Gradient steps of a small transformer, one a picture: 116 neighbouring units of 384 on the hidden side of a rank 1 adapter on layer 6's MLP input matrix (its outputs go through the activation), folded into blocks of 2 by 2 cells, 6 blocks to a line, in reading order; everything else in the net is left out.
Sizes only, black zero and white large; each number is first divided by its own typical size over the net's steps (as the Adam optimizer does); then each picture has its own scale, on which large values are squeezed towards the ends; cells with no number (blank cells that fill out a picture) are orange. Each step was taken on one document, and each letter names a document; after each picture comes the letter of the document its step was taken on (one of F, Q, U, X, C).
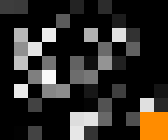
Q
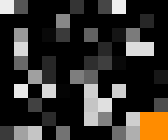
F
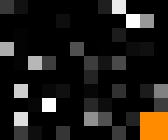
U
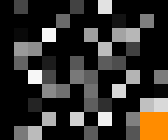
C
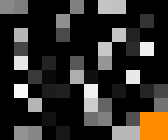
F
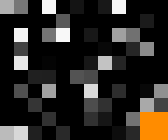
F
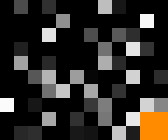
C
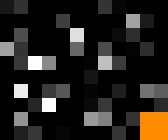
U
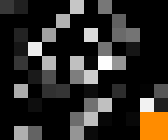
Q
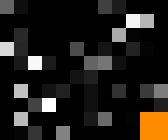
U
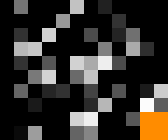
Q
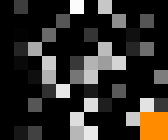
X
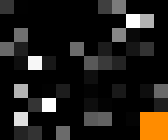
U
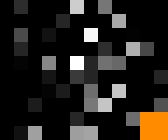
X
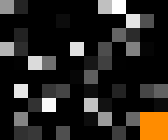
U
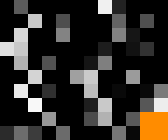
F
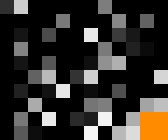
C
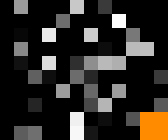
X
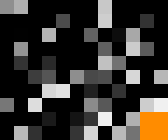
C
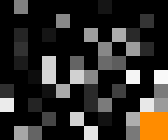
C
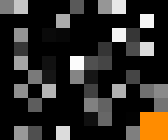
F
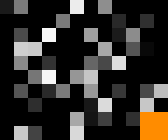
Q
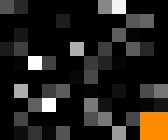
U
